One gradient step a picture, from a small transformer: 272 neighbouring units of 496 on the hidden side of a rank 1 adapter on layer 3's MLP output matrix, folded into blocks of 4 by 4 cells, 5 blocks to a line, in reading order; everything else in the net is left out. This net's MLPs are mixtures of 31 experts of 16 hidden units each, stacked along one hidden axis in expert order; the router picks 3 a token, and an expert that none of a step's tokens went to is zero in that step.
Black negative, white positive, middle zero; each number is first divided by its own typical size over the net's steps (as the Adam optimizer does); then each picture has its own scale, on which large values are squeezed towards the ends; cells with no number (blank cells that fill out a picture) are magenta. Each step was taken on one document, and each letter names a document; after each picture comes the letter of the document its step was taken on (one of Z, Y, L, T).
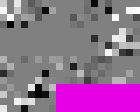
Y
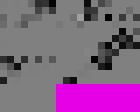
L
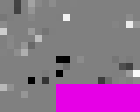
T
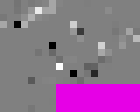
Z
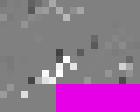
Y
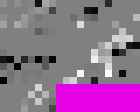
L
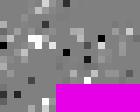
Z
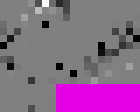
Z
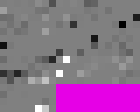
Y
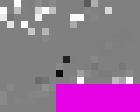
Y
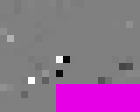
T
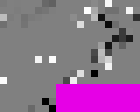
L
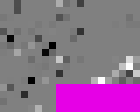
T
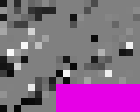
Y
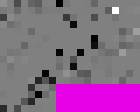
Y
